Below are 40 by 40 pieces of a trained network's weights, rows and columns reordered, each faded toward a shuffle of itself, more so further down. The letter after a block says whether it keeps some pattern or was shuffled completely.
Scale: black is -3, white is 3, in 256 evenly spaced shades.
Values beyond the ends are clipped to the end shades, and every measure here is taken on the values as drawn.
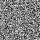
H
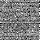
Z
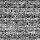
Z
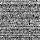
Z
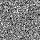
H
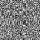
Z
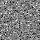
H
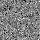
H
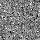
H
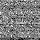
Z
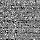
Z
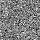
H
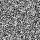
H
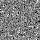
H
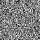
Z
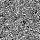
H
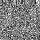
Z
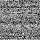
Z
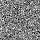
H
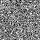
H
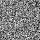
H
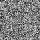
Z
